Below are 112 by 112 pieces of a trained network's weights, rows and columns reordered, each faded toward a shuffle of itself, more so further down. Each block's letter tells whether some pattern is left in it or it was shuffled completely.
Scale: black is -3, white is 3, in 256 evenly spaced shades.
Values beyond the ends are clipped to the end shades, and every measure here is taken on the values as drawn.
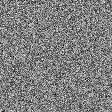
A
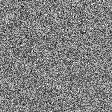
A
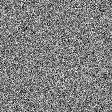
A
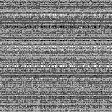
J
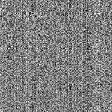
J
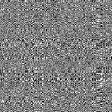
J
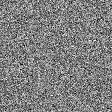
A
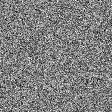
A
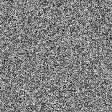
A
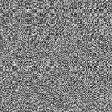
J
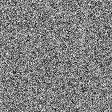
A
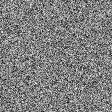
A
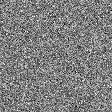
A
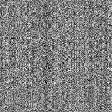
J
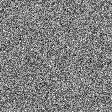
A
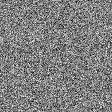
A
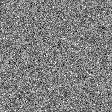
A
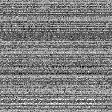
J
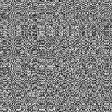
J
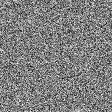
A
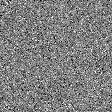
A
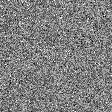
A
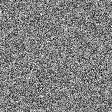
A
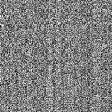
J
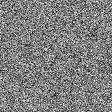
A
